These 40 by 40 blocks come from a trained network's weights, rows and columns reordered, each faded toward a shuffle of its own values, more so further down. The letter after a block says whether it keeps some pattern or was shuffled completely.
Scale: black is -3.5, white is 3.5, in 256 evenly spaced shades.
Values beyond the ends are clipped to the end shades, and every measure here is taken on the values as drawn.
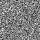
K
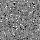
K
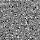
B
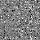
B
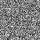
K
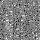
B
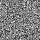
K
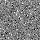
K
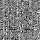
B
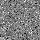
K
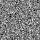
B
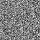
B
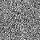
B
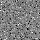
K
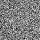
B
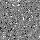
K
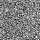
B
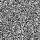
B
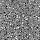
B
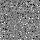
K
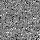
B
